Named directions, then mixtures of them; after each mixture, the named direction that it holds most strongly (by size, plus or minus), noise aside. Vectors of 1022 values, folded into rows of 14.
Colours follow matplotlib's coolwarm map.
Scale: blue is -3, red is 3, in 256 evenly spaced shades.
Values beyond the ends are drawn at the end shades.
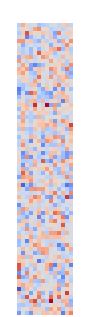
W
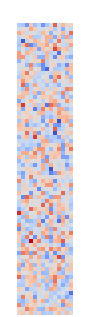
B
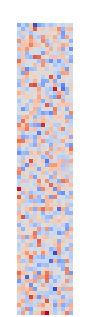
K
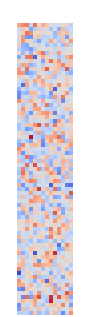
W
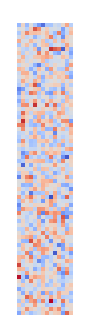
W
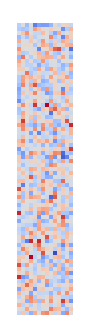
W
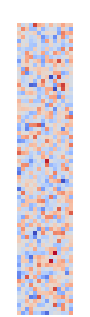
K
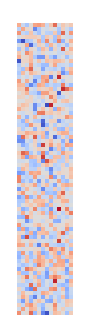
K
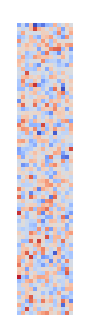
K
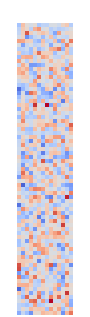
W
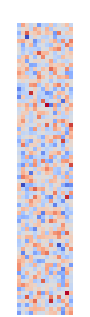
W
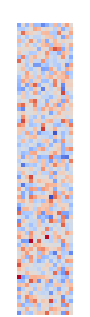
W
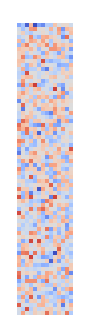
K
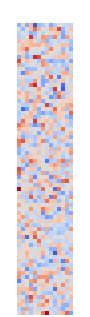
K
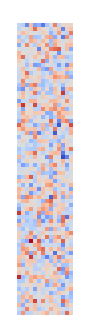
B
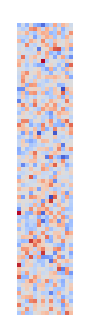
B
